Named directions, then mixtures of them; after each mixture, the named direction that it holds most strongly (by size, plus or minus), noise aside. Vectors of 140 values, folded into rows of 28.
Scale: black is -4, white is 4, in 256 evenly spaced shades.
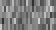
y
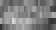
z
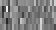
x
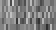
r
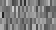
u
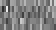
x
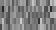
y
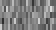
y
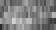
z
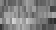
z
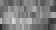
z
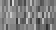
r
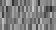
u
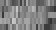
z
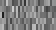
u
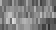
z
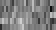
y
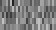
r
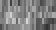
z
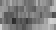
z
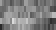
z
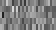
u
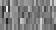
x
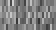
r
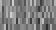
r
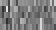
x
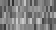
r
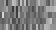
u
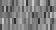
y
